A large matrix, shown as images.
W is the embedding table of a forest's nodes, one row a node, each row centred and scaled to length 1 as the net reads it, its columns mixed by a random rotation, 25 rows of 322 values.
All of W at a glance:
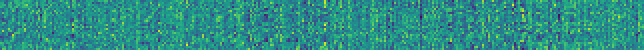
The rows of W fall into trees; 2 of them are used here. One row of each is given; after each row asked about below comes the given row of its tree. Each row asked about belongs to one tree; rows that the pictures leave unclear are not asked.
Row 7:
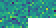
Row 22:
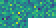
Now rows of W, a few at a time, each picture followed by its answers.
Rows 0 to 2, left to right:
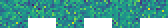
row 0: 22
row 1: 22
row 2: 22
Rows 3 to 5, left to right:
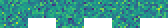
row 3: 22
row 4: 7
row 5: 7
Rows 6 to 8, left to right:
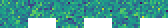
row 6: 22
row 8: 7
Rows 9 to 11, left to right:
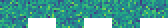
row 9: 7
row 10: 7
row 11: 22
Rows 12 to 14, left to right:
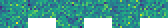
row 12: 22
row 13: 7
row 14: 22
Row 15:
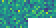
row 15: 22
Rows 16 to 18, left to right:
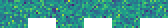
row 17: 7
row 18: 7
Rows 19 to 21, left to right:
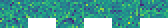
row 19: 7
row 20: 7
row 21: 22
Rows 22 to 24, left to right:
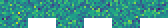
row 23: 22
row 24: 22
